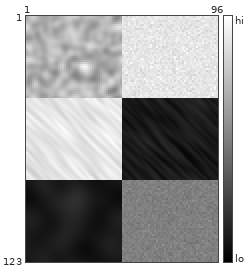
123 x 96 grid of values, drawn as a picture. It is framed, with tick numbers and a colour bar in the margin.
The table splits into 3 rows of 2 panels. Panel 1,1: high, blotchy. Panel 1,2: very high, fine-grained, faint in contrast. Panel 2,1: very high, slanting down to the right, faint in contrast. Panel 2,2: very low, slanting down to the right, faint in contrast. Panel 3,1: very low, smooth, faint in contrast. Panel 3,2: middling, fine-grained, faint in contrast.
